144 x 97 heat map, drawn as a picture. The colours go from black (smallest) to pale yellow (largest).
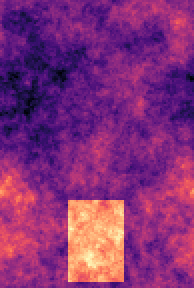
Roughest part: bottom middle. Histogram: skewed, a long tail of high values. Odd patch: higher, in the bottom middle. Ninth with the highest average: bottom middle.
